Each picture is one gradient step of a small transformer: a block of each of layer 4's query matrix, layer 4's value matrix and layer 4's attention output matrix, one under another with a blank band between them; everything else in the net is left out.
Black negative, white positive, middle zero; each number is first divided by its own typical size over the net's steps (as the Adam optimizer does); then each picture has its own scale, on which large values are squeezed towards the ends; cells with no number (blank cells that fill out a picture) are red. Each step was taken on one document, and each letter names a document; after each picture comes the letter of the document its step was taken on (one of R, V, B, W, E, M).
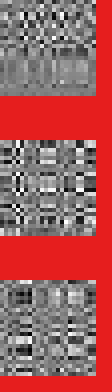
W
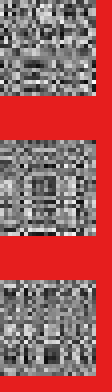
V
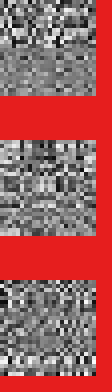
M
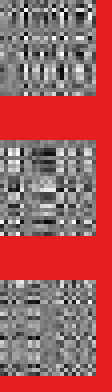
W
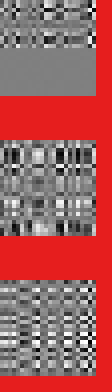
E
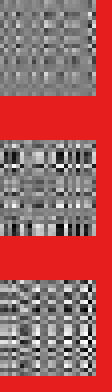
E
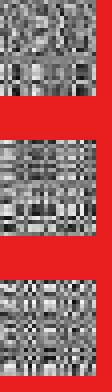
V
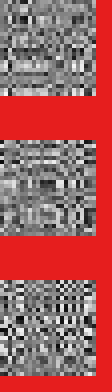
M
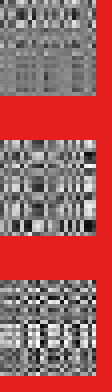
E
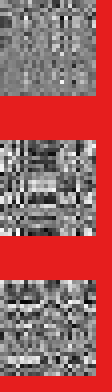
W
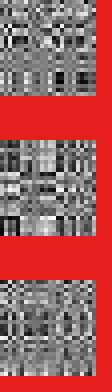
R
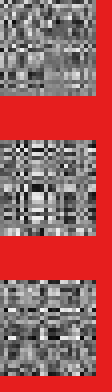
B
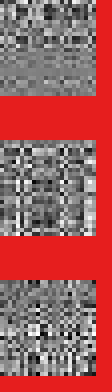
E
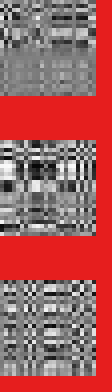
V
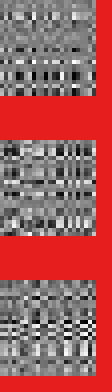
E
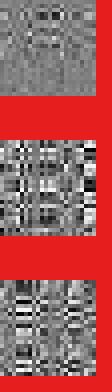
W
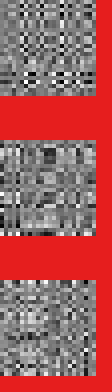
W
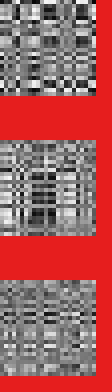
V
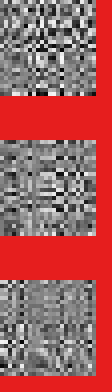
M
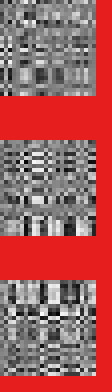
B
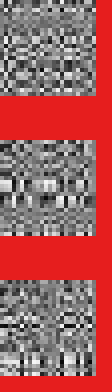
M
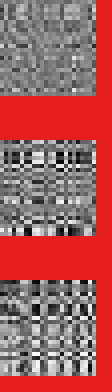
E
